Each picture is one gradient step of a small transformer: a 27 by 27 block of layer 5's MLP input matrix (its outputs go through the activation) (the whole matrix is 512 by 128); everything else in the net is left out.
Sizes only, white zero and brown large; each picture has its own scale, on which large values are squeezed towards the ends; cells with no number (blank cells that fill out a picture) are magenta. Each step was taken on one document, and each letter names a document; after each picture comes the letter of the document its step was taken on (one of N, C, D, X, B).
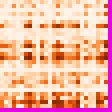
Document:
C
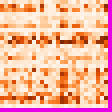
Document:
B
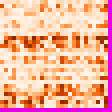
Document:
B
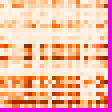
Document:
C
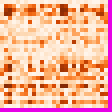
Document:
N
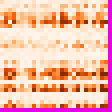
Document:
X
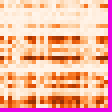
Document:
C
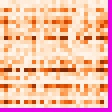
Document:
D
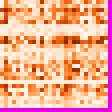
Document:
D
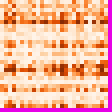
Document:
X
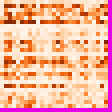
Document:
N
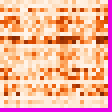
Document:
D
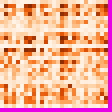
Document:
B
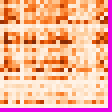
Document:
D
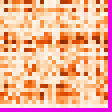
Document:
B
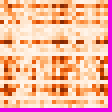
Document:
X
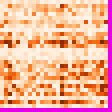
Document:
X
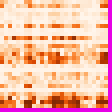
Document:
C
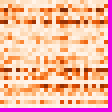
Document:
D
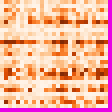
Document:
X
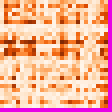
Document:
N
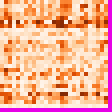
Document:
N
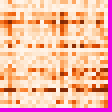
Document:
X
